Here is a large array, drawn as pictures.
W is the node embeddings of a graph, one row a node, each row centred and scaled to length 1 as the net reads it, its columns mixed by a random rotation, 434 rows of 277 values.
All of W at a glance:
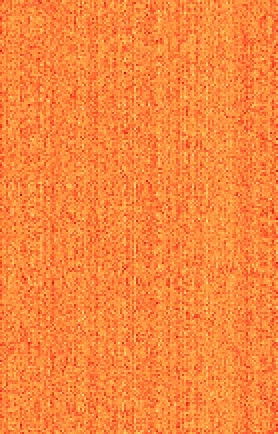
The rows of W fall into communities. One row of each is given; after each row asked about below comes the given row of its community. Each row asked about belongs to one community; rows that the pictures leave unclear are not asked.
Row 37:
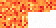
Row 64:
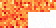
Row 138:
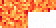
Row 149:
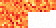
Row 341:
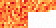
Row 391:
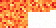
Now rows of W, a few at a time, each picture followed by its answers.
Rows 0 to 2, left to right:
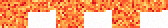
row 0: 391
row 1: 149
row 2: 149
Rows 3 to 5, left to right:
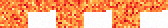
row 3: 149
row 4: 391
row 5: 37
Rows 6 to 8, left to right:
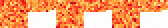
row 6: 391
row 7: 37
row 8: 64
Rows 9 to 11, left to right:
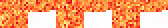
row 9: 149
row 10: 341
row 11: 138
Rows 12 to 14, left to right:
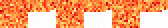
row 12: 391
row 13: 341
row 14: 391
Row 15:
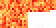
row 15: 37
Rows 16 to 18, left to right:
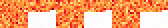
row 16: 149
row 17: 138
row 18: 138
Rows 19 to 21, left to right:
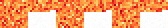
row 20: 391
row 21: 138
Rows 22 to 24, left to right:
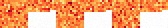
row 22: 138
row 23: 341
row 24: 64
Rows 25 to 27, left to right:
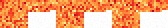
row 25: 138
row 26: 341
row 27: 149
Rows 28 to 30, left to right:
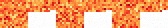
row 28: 391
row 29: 138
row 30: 391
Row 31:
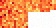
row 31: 138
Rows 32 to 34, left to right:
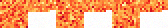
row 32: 64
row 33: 138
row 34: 37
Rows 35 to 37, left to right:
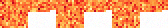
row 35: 341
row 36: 341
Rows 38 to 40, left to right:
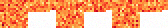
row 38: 391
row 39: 149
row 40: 37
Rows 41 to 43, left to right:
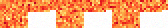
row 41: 37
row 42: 391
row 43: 37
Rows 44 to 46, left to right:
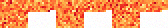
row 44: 391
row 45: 341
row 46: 341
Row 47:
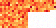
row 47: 391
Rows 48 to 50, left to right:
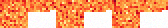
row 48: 391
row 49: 341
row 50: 138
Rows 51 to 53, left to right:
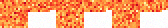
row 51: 341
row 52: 391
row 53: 149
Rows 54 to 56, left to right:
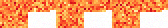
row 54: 341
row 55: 37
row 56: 37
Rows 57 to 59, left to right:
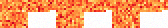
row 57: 37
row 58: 391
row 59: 64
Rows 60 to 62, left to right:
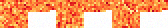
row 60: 149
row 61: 37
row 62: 149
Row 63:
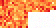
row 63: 138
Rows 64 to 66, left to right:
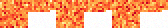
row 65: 341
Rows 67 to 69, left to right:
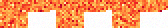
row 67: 37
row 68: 37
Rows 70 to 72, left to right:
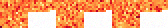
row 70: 64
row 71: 149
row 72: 341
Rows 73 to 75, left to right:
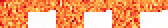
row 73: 138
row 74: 138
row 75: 64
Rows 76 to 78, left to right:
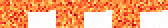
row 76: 149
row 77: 341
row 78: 37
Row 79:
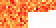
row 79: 341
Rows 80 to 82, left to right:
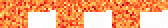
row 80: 391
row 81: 37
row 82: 341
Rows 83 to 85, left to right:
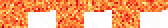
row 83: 37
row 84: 149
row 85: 149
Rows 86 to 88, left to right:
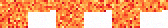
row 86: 64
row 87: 391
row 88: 64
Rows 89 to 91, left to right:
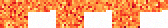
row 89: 341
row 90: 341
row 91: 64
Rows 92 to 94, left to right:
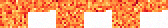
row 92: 341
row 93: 149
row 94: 391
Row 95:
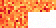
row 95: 138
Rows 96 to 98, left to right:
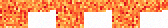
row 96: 341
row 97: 341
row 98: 341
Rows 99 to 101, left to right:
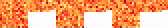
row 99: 64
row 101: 37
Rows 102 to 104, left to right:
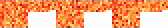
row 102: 341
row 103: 149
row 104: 391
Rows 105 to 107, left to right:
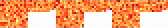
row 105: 391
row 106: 138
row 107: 149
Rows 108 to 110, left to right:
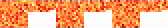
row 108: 149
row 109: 64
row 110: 391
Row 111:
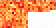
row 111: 37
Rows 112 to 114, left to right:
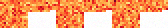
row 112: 37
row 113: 138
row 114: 138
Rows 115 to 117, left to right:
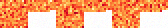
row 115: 64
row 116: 138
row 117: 391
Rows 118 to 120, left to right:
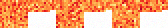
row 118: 341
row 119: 64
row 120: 37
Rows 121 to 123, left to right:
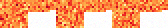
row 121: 64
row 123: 37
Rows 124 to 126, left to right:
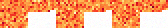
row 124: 391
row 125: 149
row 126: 149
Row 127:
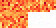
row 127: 391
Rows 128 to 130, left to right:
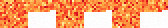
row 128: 64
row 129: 341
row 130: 391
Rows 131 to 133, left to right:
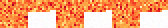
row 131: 341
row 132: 341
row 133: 341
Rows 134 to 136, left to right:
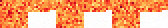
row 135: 37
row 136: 341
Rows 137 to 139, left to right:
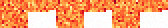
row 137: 149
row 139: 138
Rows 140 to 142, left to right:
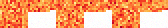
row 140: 37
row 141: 149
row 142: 138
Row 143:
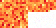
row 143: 64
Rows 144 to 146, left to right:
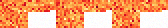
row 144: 149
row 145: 138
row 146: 149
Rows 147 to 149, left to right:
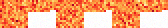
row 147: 138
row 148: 391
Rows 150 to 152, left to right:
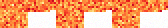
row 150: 37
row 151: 138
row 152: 391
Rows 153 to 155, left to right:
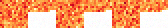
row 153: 341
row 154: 64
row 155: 341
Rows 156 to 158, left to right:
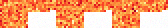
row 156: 138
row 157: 391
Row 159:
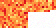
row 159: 391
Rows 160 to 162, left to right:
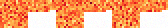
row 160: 341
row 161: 391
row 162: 341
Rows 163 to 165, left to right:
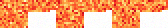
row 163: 138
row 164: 138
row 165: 149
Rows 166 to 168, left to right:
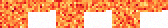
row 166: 64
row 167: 149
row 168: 149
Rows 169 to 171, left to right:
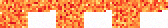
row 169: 37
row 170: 391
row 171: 391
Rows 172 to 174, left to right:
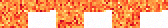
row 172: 149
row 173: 37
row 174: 341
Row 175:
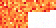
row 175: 138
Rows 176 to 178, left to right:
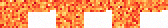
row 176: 64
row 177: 391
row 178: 341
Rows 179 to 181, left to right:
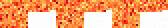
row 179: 64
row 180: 391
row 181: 37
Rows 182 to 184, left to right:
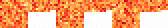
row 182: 138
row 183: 138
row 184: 37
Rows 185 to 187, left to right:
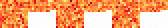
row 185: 64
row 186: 64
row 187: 64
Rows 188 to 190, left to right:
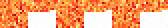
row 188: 149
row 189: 64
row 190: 64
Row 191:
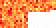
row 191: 138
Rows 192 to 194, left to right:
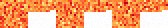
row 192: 64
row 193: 341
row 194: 341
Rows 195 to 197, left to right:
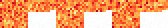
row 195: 341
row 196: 149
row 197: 64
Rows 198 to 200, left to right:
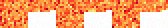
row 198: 138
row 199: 138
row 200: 64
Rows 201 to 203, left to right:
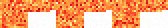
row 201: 37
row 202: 149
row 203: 37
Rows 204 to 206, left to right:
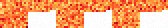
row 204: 64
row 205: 149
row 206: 37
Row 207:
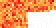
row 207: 37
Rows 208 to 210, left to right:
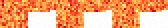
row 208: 138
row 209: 37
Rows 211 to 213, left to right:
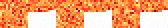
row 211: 37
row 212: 149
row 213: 138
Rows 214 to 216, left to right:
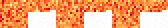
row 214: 138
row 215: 341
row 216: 341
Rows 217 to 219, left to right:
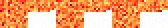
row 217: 391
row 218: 149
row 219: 391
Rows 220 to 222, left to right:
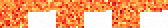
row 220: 64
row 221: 64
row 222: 138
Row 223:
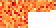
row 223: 341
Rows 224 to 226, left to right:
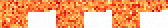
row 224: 37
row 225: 138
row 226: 149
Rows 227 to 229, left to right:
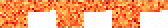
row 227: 37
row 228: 37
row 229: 64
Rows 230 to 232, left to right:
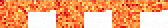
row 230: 138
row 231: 138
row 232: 149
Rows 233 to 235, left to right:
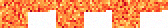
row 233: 37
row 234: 138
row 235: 341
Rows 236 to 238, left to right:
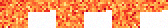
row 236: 391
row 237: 138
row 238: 64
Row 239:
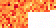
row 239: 391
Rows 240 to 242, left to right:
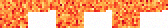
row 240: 64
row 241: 37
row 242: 37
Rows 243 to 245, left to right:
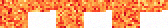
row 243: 138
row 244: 37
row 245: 64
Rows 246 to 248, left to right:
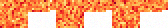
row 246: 64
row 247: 341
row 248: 138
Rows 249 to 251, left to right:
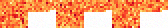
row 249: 64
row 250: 341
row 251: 64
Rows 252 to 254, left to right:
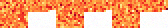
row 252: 64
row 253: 341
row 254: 138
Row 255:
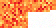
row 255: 37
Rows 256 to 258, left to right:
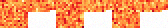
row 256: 138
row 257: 64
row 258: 149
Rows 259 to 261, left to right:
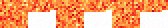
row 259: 138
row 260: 64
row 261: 149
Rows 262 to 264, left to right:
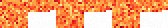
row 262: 149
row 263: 138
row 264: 138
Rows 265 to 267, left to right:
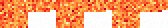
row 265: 138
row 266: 138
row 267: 391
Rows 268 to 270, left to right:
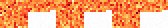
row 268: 341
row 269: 341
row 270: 391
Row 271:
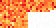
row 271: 391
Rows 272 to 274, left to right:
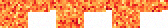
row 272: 391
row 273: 37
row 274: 149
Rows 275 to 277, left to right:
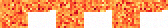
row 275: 37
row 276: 37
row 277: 37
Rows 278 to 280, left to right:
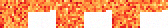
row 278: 341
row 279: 64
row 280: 64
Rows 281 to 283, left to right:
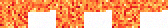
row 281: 341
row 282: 64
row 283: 64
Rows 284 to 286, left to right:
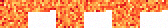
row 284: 138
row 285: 64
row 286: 341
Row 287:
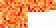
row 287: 37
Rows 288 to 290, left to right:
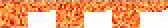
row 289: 341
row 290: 149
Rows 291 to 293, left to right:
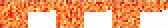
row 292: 341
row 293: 391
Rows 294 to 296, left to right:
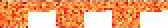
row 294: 64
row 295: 138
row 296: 341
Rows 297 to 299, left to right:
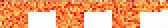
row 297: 149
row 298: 341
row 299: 64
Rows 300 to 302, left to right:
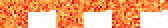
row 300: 341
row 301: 37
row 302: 64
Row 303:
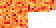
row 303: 37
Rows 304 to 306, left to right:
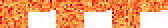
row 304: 138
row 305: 149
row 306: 341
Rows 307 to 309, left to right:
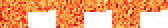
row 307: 64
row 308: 341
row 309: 341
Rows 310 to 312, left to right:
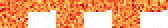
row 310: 391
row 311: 149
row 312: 149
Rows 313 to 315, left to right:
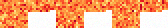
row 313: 149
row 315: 37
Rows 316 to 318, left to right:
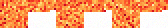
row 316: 138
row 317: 391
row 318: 149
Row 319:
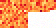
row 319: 149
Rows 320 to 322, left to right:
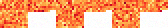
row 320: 37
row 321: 341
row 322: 391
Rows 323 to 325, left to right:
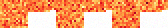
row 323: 37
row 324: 391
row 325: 64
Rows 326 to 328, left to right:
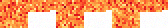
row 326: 341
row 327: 341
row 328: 37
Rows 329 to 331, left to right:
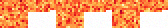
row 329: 149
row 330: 37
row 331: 138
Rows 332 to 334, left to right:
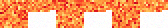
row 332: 341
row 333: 391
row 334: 64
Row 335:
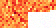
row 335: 341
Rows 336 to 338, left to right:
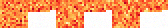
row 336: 37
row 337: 138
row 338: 341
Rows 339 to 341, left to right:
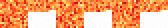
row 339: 64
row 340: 64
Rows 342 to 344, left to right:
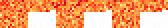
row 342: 391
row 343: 391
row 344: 138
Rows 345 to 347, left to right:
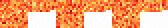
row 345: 149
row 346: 341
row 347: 391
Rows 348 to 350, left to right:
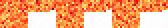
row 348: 149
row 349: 391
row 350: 391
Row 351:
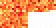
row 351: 37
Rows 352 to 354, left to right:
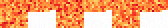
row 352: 37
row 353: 391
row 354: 149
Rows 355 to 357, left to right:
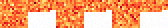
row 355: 37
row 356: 138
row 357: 341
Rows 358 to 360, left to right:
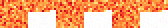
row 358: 138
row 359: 341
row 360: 138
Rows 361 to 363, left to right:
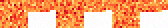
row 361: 149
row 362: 341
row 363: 37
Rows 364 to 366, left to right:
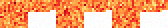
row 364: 341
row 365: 138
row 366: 64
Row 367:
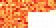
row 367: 64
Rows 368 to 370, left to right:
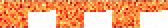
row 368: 64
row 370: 37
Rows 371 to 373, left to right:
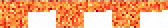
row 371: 37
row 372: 149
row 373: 391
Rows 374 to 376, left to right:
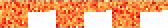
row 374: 37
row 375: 64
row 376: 341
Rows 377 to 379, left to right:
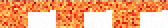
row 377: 391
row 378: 341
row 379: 37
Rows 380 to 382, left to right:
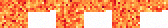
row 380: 391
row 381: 64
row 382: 138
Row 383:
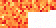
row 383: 149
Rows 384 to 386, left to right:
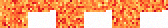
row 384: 37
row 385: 64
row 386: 138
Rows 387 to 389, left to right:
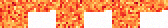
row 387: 341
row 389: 138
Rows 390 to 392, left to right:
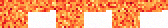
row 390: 138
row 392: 37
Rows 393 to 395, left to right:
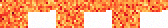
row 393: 64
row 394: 149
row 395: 149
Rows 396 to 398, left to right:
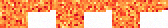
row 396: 37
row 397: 341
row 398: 138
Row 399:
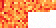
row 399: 138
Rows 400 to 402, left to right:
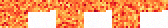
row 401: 37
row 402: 138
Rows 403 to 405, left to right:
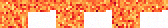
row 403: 149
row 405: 138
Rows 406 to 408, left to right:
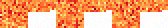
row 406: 341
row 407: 37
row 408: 341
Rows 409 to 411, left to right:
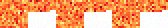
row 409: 149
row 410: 341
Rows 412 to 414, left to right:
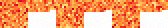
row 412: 391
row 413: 341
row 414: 64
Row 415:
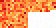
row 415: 391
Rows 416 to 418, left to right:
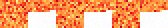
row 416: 341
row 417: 391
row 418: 64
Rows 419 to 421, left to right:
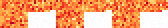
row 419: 37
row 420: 64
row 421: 391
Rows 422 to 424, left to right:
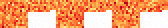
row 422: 37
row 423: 341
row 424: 341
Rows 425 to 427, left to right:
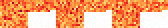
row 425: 391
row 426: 341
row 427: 341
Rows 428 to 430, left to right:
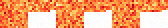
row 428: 138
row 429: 64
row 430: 149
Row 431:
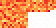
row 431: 391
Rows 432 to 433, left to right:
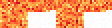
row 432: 37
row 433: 37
